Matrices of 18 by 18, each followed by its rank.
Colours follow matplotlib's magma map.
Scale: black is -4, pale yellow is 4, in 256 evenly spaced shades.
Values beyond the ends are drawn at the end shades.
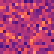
full rank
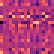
three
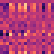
two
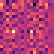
three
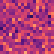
full rank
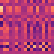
two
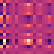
one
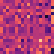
three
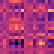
two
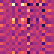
two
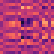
two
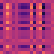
one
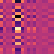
one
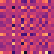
two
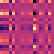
one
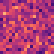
full rank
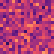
full rank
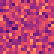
full rank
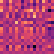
three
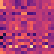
three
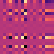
one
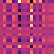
one
